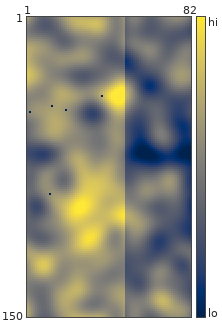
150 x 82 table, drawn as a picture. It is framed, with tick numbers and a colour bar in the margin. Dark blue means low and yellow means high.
Seam: vertical, 60% of the way across, the left part higher. Histogram: bell-shaped. Ninth with the lowest average: middle right. Roughest part: top middle. Lone odd cells: 5, each lower than its neighbours.
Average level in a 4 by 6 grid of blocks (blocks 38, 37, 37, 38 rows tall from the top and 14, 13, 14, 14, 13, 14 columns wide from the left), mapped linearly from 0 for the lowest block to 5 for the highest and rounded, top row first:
333212
232200
245321
343222
